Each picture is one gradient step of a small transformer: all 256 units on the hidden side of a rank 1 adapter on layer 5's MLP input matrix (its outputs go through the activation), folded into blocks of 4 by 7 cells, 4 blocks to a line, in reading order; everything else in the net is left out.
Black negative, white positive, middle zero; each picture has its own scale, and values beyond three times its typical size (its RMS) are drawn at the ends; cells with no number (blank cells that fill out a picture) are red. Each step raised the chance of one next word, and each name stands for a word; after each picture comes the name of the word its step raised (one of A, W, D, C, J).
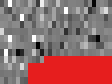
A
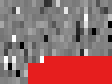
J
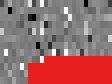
A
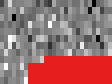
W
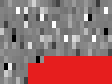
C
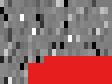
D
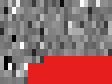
J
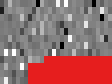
A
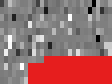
W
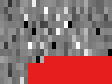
W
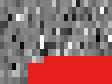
W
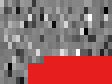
C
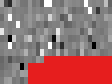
D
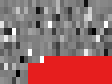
J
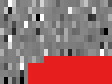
C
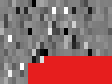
A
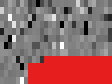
C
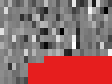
C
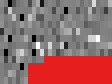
A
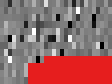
D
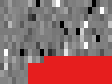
A
